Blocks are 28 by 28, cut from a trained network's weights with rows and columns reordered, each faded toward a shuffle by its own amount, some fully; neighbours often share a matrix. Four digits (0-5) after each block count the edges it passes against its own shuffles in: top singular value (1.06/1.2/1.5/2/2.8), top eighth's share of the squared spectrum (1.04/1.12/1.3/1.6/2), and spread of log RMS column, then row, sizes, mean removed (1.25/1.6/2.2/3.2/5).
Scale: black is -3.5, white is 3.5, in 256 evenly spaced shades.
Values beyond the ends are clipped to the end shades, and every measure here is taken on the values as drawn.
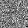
2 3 1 0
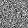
0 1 0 0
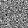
2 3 0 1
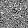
0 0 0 0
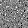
1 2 0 0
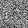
0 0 0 0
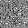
0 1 0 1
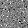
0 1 0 0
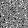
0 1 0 0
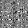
2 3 0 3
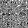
1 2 0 2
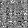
2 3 0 2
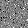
1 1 0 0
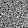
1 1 0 0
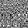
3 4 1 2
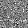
1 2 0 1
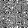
2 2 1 1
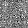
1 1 0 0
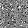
0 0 0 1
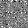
2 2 0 1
